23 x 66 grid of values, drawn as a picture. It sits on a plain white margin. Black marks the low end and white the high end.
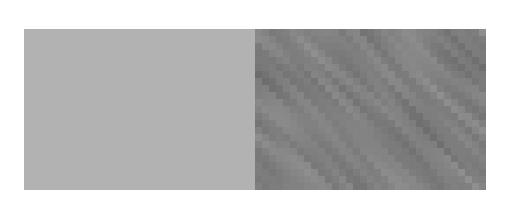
The table splits into one row of 2 panels. Panel 1,1: high, flat. Panel 1,2: middling, slanting down to the right, faint in contrast.
